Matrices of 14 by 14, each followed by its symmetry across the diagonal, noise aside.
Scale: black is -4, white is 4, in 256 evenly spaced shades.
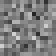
antisymmetric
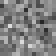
antisymmetric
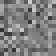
antisymmetric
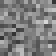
neither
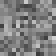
antisymmetric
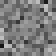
symmetric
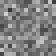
symmetric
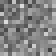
symmetric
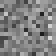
neither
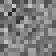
symmetric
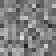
neither
